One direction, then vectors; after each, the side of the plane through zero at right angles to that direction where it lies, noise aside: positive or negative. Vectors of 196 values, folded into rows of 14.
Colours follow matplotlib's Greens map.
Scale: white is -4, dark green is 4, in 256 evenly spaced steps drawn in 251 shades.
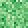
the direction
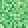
negative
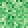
negative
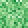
positive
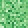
negative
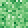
positive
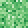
positive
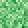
positive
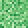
positive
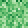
negative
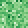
negative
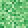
positive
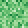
negative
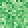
negative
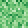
negative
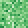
positive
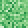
negative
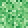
negative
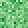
positive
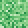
negative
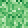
negative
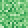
negative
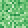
positive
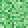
negative
